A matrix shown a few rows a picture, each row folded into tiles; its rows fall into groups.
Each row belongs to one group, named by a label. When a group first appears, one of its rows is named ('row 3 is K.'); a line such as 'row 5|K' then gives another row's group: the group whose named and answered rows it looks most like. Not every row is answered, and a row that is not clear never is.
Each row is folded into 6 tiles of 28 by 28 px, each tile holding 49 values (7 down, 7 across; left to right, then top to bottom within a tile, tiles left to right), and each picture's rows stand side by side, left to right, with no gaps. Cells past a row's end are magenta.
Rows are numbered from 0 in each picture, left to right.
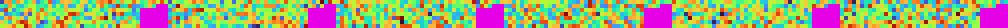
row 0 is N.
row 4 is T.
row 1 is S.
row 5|N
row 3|T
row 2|T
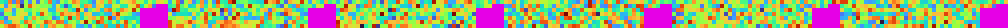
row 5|T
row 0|N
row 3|T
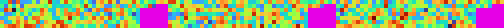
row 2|N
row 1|T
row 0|N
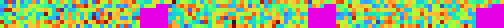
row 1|T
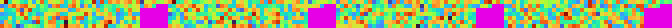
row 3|T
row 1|T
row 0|T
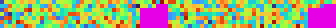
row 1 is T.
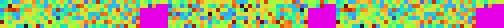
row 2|S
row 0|S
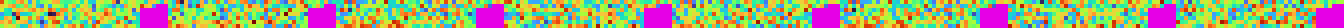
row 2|N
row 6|T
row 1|N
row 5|N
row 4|N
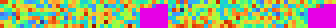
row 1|N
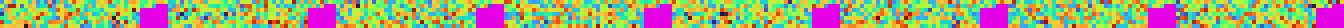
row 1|S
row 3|T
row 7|S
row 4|T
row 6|T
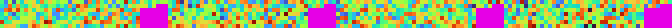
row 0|S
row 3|N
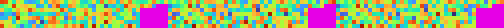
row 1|S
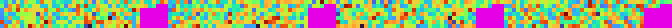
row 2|N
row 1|N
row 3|T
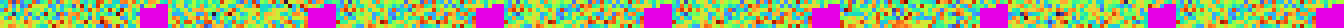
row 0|N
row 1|T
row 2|S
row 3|S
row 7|S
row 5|N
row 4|S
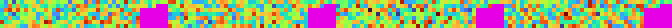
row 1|T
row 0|S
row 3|T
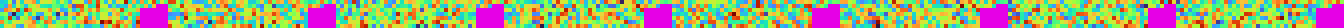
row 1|T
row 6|S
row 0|S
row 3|T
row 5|T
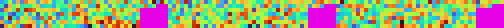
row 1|N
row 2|T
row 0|S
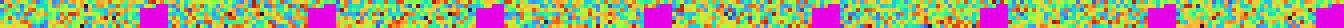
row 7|N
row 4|S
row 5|S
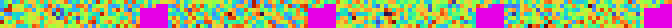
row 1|T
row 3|S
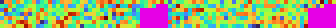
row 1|S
